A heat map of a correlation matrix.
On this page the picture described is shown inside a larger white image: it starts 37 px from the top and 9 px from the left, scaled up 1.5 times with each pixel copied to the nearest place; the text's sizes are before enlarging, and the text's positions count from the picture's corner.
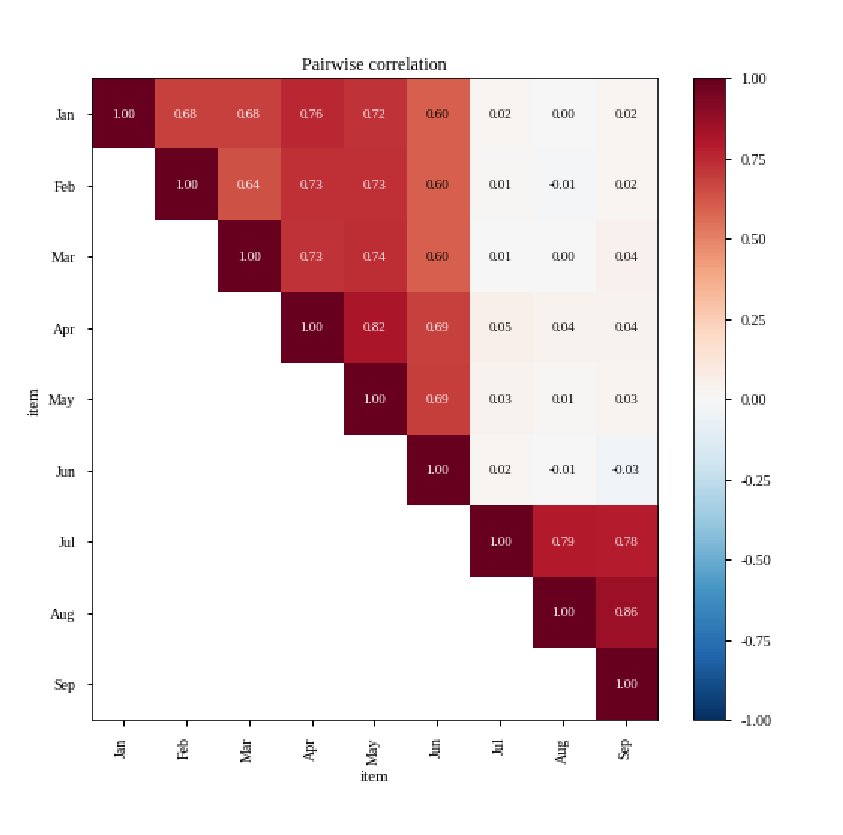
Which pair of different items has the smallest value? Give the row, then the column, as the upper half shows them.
Jun, Sep
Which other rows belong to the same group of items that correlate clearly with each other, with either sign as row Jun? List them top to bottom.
Jan, Feb, Mar, Apr, May
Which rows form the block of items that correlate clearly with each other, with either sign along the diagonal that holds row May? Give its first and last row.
Jan to Jun
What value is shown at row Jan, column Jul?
0.02
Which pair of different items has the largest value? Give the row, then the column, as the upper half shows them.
Aug, Sep
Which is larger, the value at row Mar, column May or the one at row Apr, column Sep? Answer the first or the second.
the first
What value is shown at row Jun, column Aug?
-0.01
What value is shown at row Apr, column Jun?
0.69
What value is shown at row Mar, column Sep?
0.04
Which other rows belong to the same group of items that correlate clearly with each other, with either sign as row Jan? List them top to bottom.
Feb, Mar, Apr, May, Jun
